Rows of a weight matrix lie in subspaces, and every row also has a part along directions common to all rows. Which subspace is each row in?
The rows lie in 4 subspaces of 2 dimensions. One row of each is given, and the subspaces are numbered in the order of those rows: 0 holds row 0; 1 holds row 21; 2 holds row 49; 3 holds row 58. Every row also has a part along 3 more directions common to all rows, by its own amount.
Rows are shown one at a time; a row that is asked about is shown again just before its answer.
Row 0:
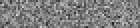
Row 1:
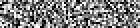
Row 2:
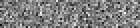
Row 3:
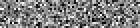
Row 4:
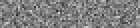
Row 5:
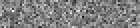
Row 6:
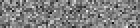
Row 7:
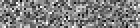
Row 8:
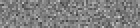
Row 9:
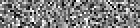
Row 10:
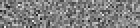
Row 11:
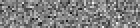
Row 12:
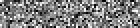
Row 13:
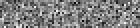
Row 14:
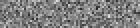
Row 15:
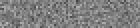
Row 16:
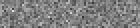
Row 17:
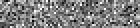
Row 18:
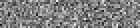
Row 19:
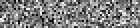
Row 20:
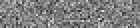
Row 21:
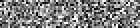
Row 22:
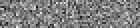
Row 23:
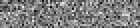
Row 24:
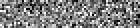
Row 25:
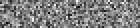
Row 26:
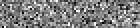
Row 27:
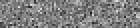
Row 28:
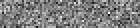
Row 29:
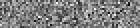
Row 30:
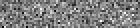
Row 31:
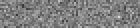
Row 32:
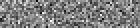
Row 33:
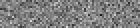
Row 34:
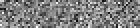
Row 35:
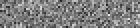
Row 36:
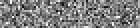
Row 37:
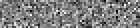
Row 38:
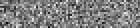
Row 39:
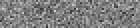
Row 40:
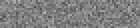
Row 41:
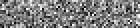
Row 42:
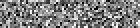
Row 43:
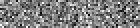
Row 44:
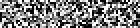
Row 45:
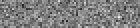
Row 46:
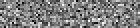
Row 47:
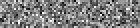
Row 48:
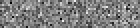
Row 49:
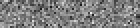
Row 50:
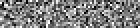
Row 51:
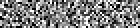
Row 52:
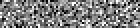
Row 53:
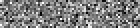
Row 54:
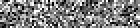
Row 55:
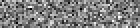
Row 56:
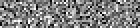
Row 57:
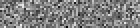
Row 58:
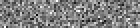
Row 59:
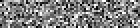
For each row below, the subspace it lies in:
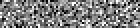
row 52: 2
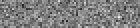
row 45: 3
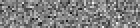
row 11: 3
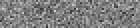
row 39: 3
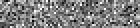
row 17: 2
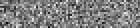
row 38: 0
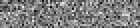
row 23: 2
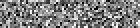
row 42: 1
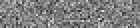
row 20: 0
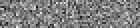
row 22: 0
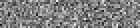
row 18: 1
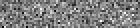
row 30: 3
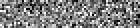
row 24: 2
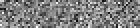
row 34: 1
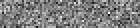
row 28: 1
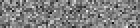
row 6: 3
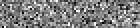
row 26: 3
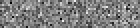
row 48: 1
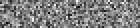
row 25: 0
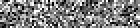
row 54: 2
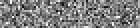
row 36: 2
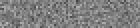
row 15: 0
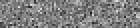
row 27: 2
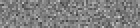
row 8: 3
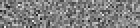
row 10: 0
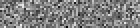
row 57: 3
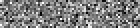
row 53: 1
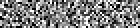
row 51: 0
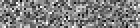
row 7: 3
